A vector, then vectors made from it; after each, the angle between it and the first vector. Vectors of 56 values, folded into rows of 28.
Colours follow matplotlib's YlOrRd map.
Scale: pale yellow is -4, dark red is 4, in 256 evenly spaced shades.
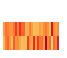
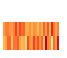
nearly parallel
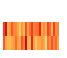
partly opposed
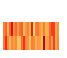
orthogonal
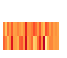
partly opposed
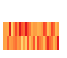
partly aligned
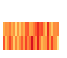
partly opposed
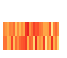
nearly opposite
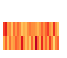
orthogonal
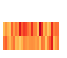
orthogonal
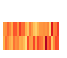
nearly parallel
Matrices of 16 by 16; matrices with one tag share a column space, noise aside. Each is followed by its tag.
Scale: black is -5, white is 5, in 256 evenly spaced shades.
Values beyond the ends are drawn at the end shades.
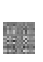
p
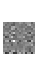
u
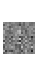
p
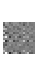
u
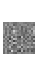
p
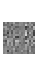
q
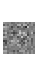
q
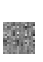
q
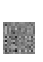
p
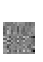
p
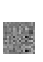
p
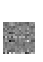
u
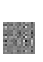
q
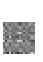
u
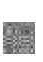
p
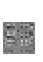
q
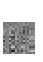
p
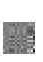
p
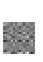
u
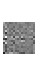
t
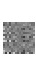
u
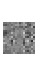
q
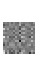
u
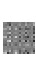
u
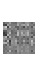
q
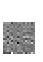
t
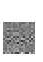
t
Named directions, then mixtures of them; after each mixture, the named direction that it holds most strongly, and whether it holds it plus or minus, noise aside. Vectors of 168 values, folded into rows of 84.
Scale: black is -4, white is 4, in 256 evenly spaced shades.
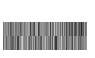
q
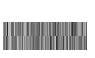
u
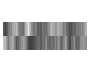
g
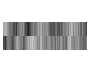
g, minus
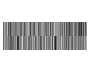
q, plus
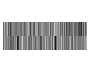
q, plus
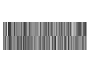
u, minus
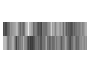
g, plus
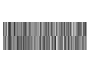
u, minus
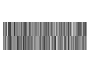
u, minus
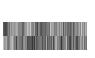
g, plus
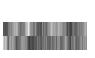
g, plus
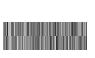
u, plus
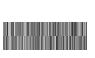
u, plus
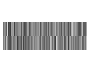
u, minus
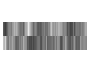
g, plus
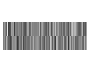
u, minus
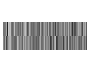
u, plus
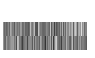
q, minus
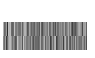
u, plus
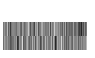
q, plus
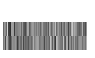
u, minus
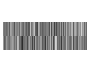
q, minus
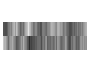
g, plus
